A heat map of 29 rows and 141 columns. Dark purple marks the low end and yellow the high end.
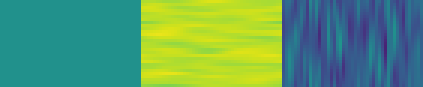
The table splits into one row of 3 panels. Panel 1,1: middling, flat. Panel 1,2: very high, streaked across, faint in contrast. Panel 1,3: low, streaked downward.
